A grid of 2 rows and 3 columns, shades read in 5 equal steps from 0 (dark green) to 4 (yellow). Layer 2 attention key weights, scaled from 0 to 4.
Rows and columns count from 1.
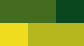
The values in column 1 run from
1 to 4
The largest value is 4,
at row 2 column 1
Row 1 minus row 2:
-3 -2 -3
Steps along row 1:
same down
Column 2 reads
1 3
